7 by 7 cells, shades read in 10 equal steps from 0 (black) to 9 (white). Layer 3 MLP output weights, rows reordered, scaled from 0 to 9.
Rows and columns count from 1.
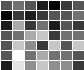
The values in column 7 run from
2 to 7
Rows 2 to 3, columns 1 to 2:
0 2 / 1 6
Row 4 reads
3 4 6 7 2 4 4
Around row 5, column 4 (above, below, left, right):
7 6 5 7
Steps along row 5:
up down down up down up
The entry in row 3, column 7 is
2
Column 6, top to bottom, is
2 3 3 4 3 4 5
